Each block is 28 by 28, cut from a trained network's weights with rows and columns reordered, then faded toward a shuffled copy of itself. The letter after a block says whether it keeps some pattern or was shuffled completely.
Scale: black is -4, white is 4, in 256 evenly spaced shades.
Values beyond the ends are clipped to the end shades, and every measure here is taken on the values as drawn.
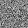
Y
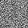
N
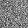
N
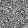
Y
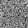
N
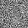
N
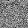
N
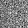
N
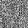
N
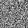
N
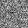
N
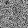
N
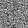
Y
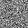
Y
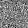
Y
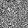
N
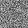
N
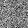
Y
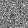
Y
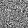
Y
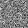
Y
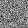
Y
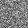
Y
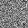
N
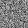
Y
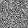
N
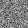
Y
